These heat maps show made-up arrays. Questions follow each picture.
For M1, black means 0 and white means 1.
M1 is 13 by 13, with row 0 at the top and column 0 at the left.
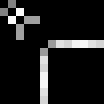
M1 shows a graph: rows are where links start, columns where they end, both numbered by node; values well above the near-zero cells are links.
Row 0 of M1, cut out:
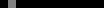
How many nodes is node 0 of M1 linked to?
1
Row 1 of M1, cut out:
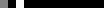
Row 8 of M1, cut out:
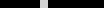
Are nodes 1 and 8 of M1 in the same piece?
no
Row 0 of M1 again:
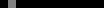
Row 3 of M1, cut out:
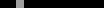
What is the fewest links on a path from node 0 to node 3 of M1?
3
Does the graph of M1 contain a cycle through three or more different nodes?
no
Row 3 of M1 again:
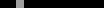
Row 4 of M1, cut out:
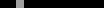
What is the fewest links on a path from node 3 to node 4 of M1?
2
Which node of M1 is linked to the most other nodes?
node 5
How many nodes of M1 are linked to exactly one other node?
10
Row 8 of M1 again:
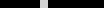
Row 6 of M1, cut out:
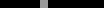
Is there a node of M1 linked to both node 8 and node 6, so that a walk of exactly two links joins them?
yes
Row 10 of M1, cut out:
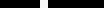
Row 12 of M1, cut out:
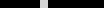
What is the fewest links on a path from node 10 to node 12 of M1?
2
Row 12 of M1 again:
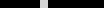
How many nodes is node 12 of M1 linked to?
1
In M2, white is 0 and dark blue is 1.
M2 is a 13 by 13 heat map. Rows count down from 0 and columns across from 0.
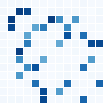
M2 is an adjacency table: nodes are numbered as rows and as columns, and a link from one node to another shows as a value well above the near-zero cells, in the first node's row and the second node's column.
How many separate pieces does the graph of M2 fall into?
2
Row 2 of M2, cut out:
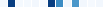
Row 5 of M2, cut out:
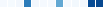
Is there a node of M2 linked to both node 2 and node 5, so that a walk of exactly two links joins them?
yes
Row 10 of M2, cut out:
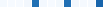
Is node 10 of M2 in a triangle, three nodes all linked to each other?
yes
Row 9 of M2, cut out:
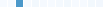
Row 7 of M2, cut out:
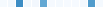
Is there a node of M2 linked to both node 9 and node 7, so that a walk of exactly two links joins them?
yes
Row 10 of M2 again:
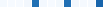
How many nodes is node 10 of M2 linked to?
3
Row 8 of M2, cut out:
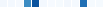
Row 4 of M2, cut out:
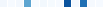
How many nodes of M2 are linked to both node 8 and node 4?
2
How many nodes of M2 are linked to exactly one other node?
2
